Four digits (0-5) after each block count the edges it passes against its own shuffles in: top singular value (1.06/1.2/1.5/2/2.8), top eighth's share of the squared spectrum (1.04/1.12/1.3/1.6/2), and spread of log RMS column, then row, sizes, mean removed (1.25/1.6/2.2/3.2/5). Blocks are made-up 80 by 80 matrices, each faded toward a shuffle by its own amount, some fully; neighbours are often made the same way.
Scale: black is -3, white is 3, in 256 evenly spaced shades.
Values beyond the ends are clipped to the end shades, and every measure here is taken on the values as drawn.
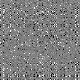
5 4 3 3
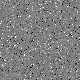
0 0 0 0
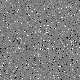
2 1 0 0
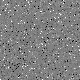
0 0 0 0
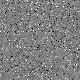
1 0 0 0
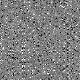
4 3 2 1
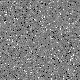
1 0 0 0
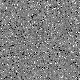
2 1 0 0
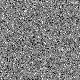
1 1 0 0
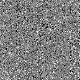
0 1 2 0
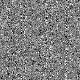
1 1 3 0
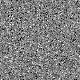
0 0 1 0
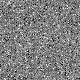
0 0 0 0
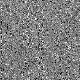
1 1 2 0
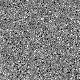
0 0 1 0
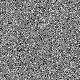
0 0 0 0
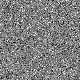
0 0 0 0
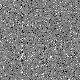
1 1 1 0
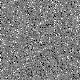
0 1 2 0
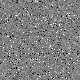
2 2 0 1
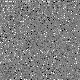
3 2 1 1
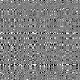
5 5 3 4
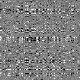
4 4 2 3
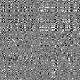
4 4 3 3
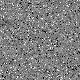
2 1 0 0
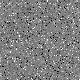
1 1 0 0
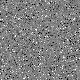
1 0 0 0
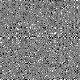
4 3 1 2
